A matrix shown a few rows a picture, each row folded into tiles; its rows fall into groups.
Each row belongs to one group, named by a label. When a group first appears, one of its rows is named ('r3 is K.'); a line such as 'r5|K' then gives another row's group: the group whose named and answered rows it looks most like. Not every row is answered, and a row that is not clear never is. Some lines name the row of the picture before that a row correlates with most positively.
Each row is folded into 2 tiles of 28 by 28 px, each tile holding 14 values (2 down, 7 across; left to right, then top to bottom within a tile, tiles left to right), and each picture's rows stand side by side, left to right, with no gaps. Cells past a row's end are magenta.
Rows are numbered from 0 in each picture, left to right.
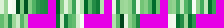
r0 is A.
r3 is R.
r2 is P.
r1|A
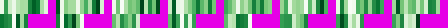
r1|A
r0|P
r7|P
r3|P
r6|P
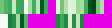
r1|P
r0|R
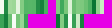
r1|P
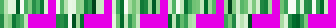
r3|A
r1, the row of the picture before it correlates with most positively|1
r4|P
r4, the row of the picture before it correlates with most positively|1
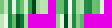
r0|R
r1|R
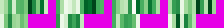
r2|A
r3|R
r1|A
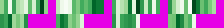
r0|P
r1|A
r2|A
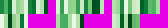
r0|R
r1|P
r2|R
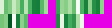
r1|A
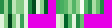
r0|R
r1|R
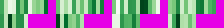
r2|R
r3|R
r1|A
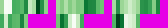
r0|A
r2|P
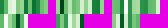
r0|A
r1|P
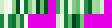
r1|R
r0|A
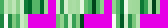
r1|P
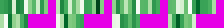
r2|R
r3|A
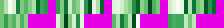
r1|R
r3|A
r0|A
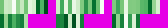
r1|P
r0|A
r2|P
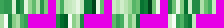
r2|P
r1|P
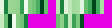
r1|P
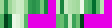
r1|P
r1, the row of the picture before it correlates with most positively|1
